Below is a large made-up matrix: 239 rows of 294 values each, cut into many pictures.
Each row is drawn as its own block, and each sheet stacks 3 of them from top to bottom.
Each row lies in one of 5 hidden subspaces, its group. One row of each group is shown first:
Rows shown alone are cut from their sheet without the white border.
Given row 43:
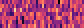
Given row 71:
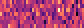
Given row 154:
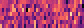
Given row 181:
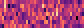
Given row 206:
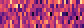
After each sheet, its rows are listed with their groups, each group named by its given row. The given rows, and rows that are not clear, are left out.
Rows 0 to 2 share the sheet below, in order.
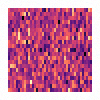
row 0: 206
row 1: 206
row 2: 43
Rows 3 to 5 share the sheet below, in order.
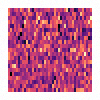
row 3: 43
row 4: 206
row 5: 43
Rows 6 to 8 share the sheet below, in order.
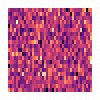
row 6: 71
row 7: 154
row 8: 154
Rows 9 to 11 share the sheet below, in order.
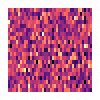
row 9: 71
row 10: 43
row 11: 206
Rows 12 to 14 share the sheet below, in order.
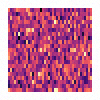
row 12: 43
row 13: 206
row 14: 181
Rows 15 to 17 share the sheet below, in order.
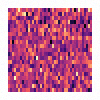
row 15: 206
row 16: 181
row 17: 43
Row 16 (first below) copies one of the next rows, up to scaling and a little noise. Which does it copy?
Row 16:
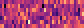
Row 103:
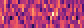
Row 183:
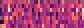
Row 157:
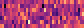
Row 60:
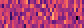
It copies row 157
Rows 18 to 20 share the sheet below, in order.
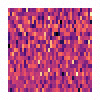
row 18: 181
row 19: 154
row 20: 71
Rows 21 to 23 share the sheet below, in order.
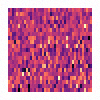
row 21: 181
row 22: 71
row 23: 206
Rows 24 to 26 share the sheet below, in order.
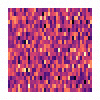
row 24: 71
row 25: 206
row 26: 206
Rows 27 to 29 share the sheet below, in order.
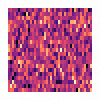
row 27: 206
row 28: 181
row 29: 71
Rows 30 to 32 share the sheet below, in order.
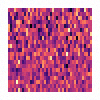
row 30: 43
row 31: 43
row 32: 43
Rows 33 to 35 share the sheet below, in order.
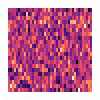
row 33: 206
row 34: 181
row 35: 71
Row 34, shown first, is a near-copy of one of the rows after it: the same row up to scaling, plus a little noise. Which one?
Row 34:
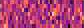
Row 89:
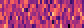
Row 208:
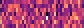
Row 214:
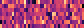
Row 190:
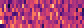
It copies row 89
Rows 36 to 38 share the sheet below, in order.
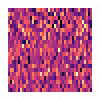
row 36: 181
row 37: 206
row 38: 71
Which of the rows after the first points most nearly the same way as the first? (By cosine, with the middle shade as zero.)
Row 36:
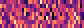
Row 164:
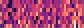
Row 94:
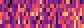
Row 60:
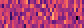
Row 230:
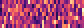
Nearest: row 230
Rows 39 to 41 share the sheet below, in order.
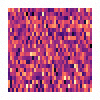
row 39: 71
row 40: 43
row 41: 43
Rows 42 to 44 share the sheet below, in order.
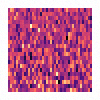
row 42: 43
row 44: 43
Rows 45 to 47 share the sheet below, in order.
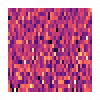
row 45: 154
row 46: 181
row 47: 43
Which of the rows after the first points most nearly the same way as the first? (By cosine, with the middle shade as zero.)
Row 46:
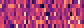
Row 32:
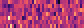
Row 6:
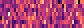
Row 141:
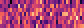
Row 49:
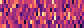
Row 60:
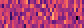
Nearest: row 141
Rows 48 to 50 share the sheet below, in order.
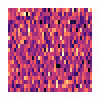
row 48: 206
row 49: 154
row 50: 154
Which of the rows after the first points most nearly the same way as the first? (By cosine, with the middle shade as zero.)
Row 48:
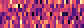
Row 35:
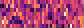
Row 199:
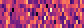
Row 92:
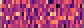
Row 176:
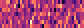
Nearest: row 199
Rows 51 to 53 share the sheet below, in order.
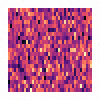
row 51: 43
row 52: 206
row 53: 71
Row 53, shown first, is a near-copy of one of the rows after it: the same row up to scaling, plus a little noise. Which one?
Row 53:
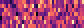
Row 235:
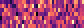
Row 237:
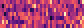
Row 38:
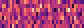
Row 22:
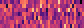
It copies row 235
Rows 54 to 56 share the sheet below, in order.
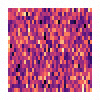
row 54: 206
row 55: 154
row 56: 206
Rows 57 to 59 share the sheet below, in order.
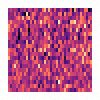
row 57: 206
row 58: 206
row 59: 43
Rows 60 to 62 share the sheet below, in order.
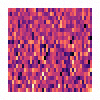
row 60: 181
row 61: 154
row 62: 154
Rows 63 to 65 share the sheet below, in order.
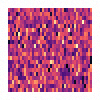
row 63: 43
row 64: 154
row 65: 154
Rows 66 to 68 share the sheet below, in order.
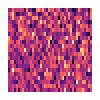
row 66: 181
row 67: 154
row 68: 43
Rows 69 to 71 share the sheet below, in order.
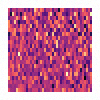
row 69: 181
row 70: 181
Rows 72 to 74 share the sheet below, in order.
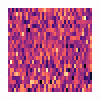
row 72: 43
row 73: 154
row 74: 43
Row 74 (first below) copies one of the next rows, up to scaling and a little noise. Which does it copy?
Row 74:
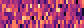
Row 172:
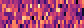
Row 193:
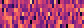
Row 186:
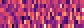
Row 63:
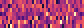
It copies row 172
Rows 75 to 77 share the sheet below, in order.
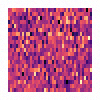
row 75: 181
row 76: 154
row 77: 154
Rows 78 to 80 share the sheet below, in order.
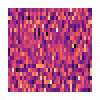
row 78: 154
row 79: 71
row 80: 181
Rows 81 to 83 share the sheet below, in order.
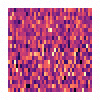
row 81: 43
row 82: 43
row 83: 43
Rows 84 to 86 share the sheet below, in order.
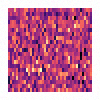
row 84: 71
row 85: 154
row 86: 71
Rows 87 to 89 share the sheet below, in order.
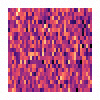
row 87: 206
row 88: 43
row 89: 181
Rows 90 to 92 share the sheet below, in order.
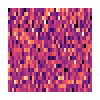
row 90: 154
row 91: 43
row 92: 154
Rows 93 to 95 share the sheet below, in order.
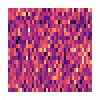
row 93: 206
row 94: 206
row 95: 181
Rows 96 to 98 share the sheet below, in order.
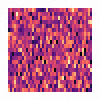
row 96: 181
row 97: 154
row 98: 154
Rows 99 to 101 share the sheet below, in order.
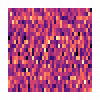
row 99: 71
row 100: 154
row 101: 206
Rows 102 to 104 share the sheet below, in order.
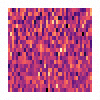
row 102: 154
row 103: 181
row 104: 154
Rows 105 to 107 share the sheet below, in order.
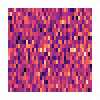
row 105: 43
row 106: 206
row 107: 154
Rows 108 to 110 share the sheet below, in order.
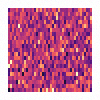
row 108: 181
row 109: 154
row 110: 154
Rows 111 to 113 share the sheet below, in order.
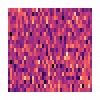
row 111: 71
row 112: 154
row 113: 154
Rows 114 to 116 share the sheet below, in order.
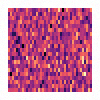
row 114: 181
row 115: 206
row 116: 43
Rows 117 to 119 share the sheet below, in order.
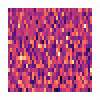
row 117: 181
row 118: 71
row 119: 181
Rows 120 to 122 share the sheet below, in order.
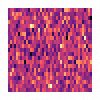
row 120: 43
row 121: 43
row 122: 43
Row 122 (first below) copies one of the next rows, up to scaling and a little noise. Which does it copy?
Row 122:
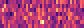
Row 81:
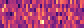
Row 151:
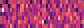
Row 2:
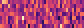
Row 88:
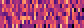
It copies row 81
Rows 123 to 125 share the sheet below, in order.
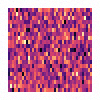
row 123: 43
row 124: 206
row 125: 154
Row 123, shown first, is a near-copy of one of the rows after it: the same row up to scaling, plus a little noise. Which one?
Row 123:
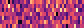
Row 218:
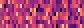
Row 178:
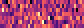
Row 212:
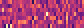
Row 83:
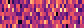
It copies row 83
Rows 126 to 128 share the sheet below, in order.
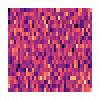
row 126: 154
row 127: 71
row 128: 206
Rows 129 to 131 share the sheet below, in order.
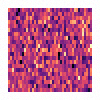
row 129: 206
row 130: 43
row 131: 181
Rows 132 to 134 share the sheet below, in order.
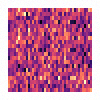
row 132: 206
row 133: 206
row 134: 206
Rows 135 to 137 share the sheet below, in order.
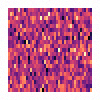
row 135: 71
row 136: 206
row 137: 71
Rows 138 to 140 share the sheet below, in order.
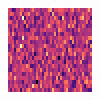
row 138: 154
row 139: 154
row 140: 43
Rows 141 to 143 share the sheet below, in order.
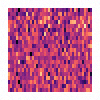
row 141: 206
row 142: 43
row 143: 181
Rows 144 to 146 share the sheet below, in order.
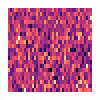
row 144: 43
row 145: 206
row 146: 181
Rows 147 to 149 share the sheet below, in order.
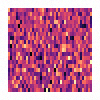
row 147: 181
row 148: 43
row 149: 181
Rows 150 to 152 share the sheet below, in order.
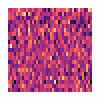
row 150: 206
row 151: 43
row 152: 181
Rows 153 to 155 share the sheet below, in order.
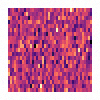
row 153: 154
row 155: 43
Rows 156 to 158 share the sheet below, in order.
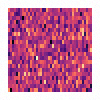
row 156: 206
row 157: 181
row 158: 154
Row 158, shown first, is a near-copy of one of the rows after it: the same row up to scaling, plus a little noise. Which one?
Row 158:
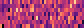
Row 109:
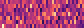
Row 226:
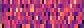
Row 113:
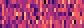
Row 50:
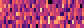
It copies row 226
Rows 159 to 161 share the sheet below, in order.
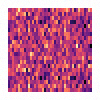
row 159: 206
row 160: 43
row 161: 206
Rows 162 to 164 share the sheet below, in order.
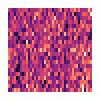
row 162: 154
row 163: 206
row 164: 206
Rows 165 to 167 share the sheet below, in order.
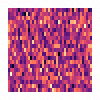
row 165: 206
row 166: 43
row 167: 43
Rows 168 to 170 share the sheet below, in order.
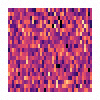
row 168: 181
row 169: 71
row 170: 154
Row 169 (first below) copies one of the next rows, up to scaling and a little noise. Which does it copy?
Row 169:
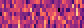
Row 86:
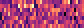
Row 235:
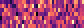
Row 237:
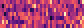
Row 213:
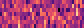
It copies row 213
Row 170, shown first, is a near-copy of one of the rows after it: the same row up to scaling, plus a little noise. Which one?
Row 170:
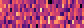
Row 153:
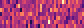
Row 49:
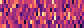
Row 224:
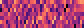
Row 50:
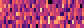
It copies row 50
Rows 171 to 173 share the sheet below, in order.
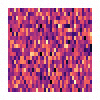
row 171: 43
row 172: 43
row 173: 181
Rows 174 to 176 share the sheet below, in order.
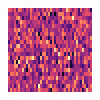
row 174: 154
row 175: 43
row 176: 154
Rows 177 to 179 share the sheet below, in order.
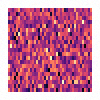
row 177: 43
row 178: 43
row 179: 154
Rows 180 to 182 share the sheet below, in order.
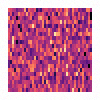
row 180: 181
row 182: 71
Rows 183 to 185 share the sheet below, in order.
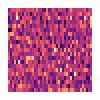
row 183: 181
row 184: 43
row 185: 71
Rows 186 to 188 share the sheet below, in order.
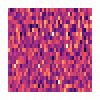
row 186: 43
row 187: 71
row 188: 43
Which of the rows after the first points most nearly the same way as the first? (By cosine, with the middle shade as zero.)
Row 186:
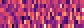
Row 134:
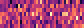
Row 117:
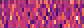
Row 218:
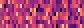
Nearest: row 117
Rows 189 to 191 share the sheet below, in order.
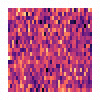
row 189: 206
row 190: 181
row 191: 71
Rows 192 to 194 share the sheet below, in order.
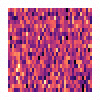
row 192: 71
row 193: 43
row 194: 206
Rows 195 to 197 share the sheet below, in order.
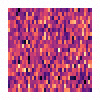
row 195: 206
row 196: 206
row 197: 206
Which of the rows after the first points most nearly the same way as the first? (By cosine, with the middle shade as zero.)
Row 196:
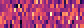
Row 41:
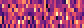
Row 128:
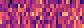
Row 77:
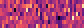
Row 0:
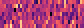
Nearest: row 128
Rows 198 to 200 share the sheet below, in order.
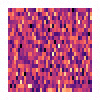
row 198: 181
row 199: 181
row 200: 71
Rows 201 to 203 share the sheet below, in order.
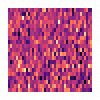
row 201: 206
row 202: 181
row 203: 206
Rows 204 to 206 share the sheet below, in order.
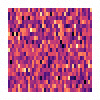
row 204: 43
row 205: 71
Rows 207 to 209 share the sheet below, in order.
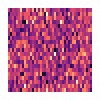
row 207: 71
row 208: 181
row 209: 154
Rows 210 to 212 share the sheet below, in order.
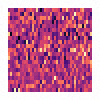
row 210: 154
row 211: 206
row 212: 43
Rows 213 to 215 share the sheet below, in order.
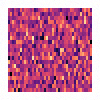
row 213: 71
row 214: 181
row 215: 43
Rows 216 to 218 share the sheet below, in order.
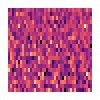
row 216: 181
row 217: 43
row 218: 43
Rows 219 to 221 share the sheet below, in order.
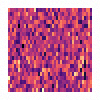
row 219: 181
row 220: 206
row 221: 71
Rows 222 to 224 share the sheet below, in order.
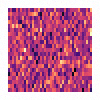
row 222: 154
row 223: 71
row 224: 154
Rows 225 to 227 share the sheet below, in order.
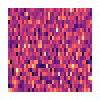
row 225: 154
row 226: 154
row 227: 181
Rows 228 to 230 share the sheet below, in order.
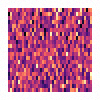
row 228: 181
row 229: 43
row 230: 181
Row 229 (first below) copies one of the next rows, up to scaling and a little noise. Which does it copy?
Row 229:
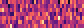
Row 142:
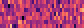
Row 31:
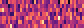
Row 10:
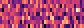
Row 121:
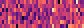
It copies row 31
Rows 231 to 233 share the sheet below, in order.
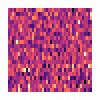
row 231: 181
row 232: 181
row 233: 206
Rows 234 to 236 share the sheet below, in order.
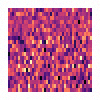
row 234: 181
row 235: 71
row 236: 206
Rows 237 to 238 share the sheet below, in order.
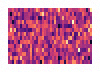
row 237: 71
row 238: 154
